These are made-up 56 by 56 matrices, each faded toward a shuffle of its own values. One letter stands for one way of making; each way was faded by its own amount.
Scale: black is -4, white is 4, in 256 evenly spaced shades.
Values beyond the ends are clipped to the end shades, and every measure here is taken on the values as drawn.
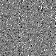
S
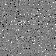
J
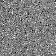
S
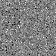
S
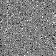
S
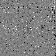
J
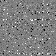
J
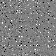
J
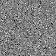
S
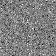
S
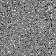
S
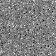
S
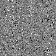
S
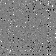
J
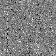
S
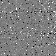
J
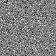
S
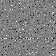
J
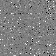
J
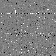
J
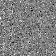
S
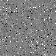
J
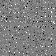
J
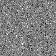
S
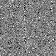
S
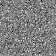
S
